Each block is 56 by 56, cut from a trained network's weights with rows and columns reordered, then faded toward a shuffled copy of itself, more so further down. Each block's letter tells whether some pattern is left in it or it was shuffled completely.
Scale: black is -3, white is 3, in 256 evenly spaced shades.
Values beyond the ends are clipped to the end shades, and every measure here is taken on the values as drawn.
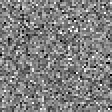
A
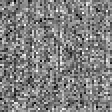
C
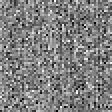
C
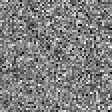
C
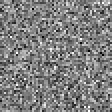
A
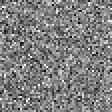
A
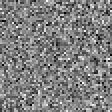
A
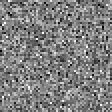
A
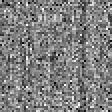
C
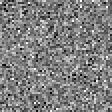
A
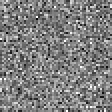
C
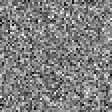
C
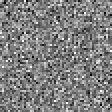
C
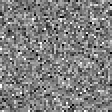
A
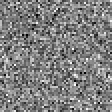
A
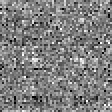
C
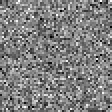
A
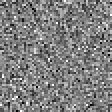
A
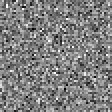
A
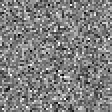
A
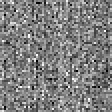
C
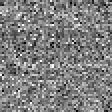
C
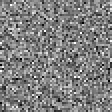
C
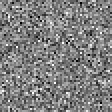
A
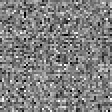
C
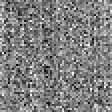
C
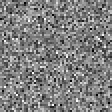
A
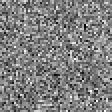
A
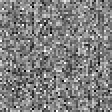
C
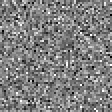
A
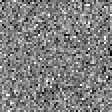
A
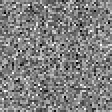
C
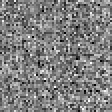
C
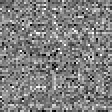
C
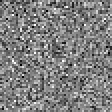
C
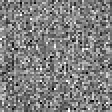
C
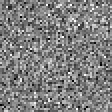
C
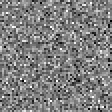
A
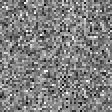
C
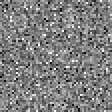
A
